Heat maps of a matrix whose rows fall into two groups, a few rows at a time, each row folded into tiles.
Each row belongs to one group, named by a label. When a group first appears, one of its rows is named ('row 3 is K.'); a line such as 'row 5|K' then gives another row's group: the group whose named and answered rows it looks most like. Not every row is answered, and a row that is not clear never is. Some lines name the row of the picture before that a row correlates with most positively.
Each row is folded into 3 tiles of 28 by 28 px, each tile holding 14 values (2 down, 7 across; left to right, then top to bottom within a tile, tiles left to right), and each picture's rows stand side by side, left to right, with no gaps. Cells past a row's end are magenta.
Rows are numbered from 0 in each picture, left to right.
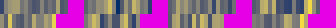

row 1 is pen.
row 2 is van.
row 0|van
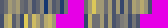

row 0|van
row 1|pen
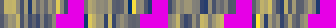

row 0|pen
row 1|pen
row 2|van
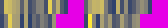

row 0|pen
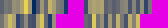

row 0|pen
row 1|van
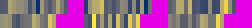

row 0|van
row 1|van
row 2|van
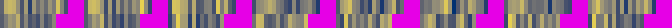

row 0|pen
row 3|van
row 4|van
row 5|pen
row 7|pen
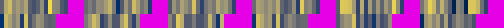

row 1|pen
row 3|pen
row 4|pen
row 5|pen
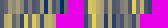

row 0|van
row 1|pen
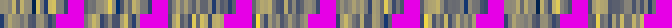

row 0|pen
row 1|pen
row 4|pen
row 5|van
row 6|pen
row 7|van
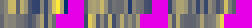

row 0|pen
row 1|van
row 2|van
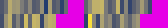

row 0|van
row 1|van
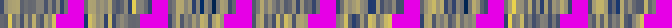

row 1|pen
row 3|van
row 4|van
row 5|van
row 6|pen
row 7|van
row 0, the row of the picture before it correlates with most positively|0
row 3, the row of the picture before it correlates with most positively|0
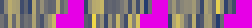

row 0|van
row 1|van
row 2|pen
